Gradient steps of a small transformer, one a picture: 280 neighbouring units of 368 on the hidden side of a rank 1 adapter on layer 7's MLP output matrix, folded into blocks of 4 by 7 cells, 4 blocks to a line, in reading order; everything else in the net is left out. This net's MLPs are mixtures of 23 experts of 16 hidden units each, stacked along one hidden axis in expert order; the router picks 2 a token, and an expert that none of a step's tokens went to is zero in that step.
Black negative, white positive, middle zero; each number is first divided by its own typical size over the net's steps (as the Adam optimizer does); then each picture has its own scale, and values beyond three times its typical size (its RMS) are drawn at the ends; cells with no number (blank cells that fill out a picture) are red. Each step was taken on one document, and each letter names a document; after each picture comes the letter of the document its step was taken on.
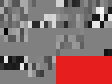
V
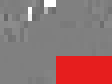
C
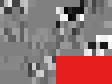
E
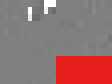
C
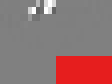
C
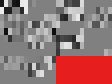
E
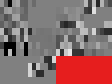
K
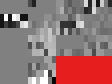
K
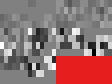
K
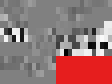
E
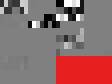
V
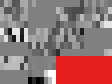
E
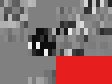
K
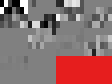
V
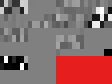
V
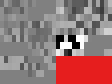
E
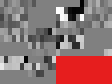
E
